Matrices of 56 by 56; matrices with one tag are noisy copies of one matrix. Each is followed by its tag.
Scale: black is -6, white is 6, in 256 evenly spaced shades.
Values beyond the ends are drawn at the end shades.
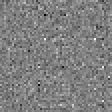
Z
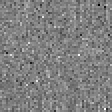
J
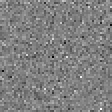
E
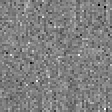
J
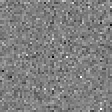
E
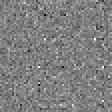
Z
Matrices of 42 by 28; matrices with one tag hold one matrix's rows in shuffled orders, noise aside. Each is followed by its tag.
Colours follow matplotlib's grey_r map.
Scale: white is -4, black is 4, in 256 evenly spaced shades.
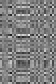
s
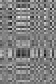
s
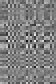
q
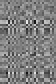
q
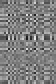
q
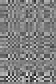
q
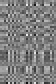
q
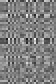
q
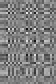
q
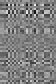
q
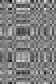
s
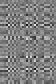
q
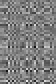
q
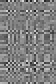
q
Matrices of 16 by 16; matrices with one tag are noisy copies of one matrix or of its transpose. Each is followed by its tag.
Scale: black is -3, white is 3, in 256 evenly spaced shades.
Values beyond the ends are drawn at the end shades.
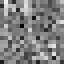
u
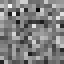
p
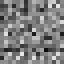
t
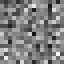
t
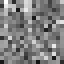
u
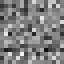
t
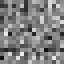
t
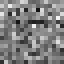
p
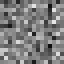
t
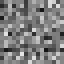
t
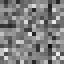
t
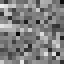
u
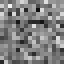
p
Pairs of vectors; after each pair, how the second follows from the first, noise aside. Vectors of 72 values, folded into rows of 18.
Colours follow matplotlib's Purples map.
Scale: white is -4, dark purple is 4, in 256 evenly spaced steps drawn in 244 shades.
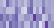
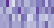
reversed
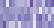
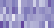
reversed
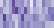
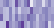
shuffled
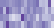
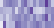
reversed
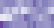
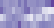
reversed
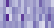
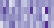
reversed
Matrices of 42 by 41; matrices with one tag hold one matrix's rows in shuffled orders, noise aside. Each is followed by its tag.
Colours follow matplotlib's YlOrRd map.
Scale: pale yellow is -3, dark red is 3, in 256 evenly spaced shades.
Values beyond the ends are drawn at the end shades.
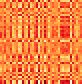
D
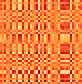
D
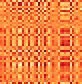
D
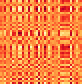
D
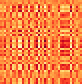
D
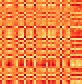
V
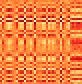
V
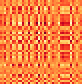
D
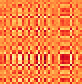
D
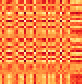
V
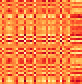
V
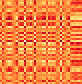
V
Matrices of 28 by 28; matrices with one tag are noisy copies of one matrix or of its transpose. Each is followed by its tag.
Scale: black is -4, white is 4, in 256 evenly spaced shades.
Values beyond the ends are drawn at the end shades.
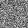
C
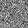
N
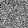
C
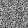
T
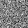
T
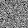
C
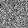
C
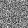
T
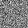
C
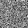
T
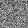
C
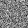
T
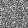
T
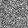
C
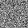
C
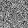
N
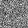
C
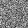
T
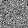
C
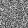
T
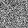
C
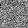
C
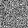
C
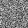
T
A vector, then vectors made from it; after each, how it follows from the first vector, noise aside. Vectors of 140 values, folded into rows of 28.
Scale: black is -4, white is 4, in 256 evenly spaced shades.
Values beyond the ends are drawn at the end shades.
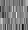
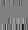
partly zeroed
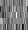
copied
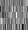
copied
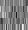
negated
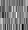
copied
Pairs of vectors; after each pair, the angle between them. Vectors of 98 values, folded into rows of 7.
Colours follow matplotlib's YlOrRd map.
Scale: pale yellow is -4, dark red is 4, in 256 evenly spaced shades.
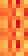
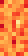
partly opposed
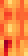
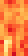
nearly opposite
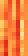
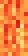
partly aligned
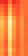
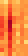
nearly opposite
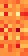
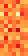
nearly parallel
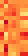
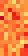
partly aligned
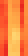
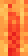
nearly opposite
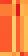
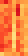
nearly parallel
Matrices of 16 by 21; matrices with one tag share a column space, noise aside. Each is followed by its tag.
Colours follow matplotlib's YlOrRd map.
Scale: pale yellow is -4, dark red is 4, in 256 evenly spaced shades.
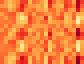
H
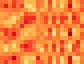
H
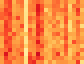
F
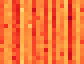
F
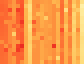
F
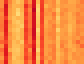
F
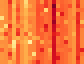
F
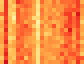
F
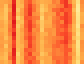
F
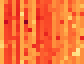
F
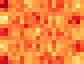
H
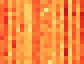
F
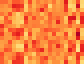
H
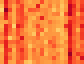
F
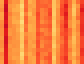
F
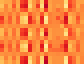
H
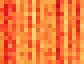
F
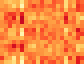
H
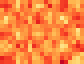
H
